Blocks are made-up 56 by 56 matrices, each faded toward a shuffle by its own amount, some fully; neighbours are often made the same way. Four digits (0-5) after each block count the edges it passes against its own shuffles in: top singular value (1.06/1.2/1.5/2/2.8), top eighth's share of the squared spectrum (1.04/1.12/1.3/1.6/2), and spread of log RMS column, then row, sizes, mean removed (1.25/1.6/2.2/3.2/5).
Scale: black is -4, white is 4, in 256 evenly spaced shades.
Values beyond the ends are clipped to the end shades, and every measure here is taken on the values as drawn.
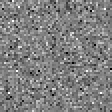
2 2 0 0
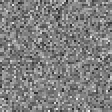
0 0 0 0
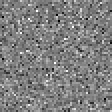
0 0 0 0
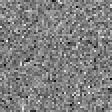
0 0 0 0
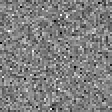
1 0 0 0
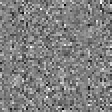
3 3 3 1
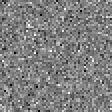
0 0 0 0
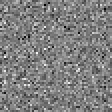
2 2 2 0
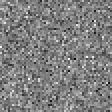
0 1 0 0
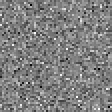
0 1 0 0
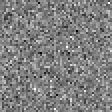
1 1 0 0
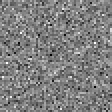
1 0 0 0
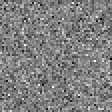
0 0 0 0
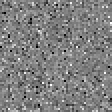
2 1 0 0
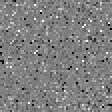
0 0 0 0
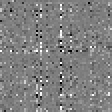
3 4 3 2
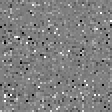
1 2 0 1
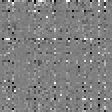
3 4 3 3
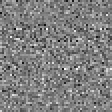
1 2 0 3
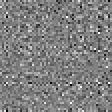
4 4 2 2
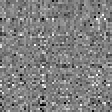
4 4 2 2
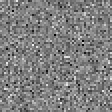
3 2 1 0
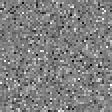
1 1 0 0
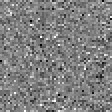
3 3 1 1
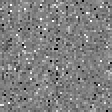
2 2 0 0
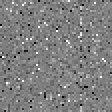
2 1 0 0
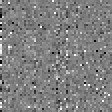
3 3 2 0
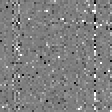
4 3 2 1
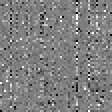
4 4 2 1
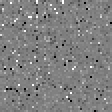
2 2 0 0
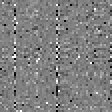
4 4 2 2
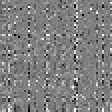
4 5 3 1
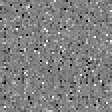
2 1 0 0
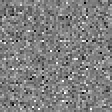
3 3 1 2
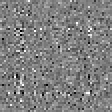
4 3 2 2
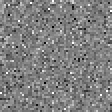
2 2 1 0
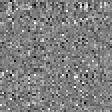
4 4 2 2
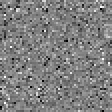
3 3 2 1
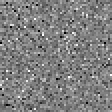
2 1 0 0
